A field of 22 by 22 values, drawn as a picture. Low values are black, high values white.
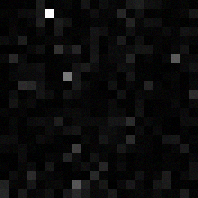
Seam: none. Roughest part: top left. Histogram: skewed, a long tail of high values. Mirror symmetry: none. Grain: fine.
